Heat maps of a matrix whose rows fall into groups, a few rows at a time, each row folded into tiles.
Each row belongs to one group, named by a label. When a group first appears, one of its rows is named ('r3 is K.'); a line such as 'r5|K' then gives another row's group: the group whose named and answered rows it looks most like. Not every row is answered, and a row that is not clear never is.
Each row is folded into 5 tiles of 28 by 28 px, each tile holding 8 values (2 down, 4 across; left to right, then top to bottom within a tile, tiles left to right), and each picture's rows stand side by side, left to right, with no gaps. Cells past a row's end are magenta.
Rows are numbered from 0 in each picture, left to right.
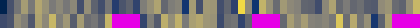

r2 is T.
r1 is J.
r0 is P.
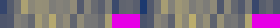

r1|P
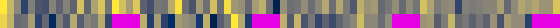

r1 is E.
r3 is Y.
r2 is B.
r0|Y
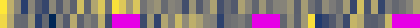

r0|Y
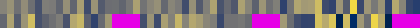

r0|T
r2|E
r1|J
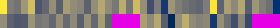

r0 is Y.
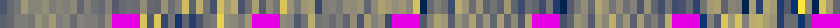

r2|Y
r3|P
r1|B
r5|J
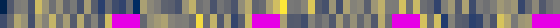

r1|T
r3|B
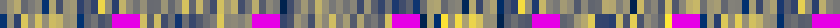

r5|J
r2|P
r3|J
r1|B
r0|J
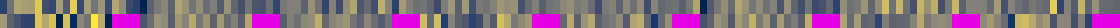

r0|E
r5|P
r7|E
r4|T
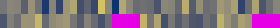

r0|J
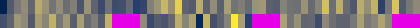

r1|E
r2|B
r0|P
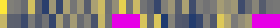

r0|Y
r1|B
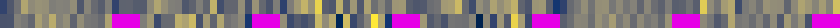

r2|E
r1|E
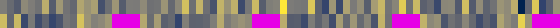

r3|B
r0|B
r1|B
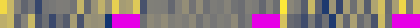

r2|Y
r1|P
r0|Y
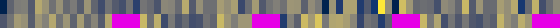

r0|P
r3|B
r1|B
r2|J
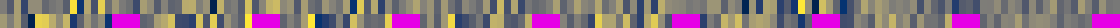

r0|E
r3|T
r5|J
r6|P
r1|T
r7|J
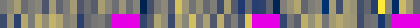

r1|P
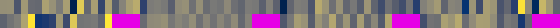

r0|T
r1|P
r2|P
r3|J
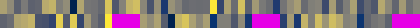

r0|T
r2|J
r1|E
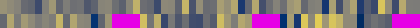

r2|J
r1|B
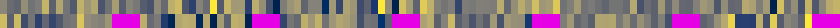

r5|T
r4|E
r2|J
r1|E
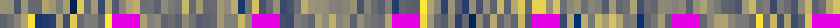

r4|J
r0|T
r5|T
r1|B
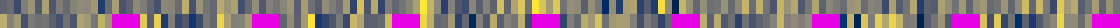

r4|J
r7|B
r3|Y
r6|J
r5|B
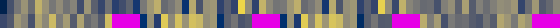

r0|P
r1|J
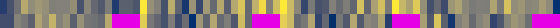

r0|P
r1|Y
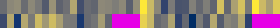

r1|Y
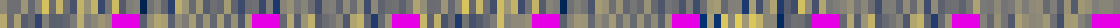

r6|T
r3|B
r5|J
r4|P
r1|P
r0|B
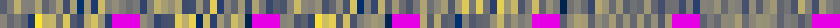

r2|E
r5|J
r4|P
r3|B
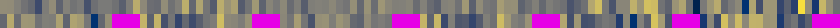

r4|E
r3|B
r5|J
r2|E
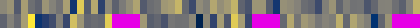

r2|T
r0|T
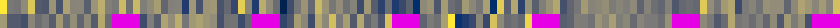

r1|J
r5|Y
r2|P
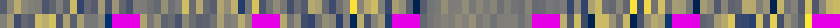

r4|E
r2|E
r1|B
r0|E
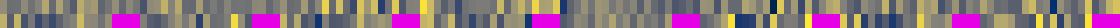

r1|E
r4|P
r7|T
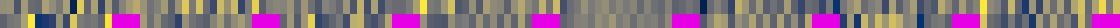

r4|P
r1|B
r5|P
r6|J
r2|T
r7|Y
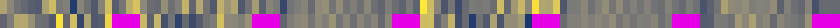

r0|T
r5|P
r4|P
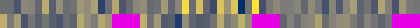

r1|B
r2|J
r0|B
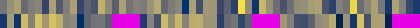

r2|E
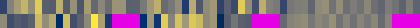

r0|E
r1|J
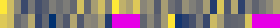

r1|T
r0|Y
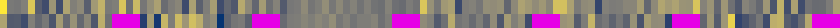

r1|J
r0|Y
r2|P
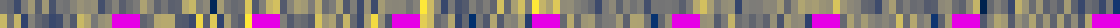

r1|T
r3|Y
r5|Y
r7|P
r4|T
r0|B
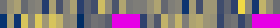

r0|J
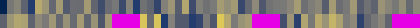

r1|B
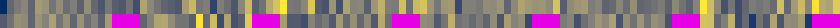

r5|Y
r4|E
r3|Y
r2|Y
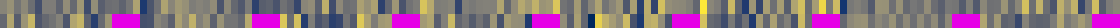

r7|B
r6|P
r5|Y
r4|E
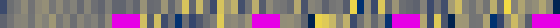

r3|E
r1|B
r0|P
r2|E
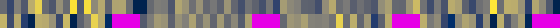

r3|E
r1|P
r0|E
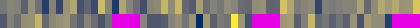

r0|J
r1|E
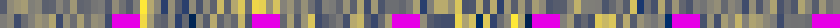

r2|T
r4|E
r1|Y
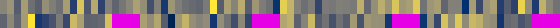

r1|E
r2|Y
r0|T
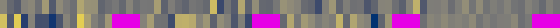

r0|B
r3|P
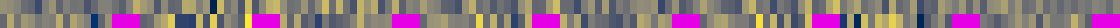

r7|E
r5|T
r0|T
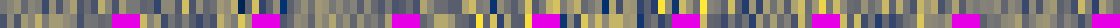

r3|T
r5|Y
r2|P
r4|J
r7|J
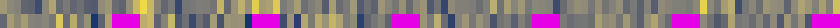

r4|E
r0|T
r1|Y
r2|J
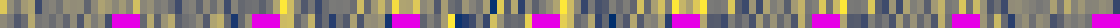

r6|Y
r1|T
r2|Y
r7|E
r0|Y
